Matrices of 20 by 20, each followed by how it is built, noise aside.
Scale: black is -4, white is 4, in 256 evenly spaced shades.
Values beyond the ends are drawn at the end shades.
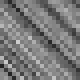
Toeplitz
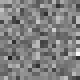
low rank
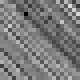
Toeplitz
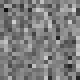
low rank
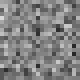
low rank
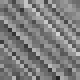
Toeplitz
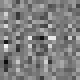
low rank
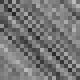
Toeplitz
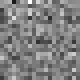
low rank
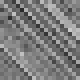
Toeplitz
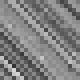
Toeplitz
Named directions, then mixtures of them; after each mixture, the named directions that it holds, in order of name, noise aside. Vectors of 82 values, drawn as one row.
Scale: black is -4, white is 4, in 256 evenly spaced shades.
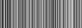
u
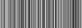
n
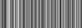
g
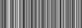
g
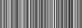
n, u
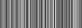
n, u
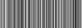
g, n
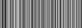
g, u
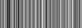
g, u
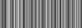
g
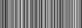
g, n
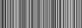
g, u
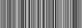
n, u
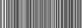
g, u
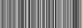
n, u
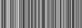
g, n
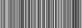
n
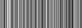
g, u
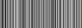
g, u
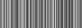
n, u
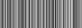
n, u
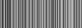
u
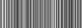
g, u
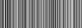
u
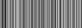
g, u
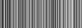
u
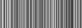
u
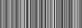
n, u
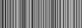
g, u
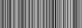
n, u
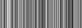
g, u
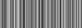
g
